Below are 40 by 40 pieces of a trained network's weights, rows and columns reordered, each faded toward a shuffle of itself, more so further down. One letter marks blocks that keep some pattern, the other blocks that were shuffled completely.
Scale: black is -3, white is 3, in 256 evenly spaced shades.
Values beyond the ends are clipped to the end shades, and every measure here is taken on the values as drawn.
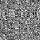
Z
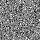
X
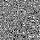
Z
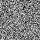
X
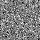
X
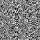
Z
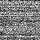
Z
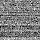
Z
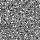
X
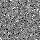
X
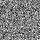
X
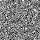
X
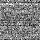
Z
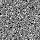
X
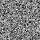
X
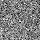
X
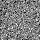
X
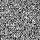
X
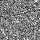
X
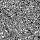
X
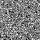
X
